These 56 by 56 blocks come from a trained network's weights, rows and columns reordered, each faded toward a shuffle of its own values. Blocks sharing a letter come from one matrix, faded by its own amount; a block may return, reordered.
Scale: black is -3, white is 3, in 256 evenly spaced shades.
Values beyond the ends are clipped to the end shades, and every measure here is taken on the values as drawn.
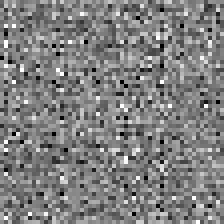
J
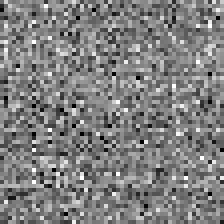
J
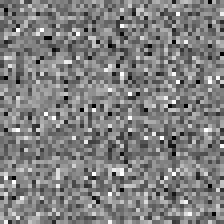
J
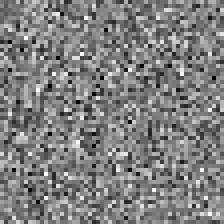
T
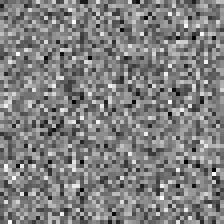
T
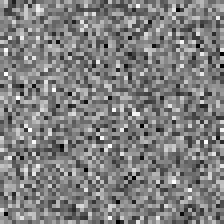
T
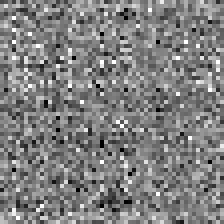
J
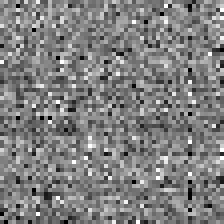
J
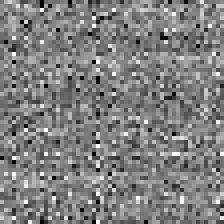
J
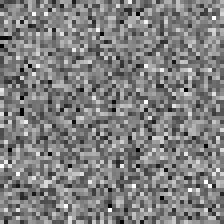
T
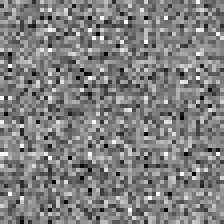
J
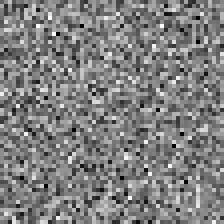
T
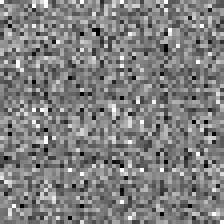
J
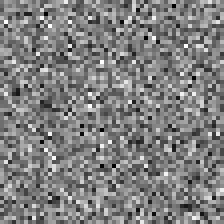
T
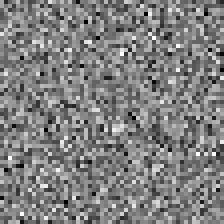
T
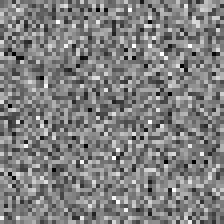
T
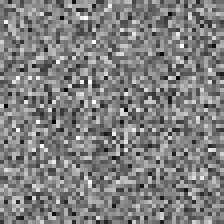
T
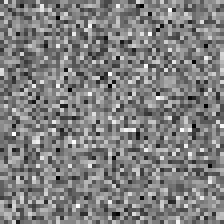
T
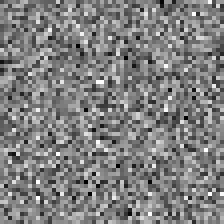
T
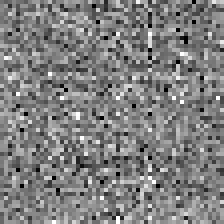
J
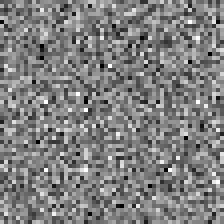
T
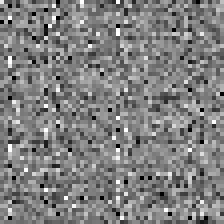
J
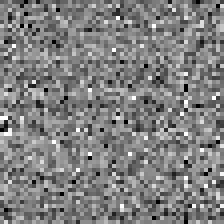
J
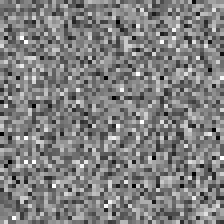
T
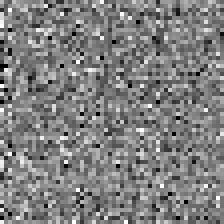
J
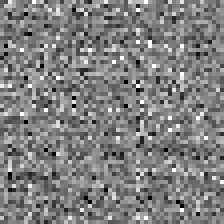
J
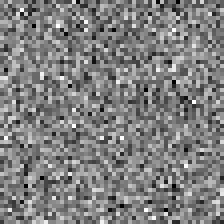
T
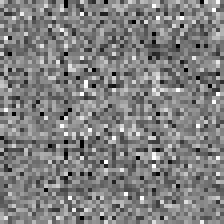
J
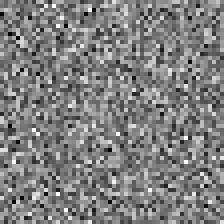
T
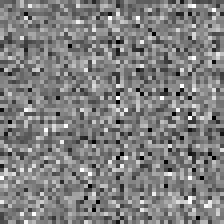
J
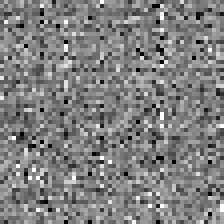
J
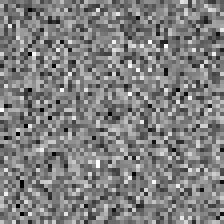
T
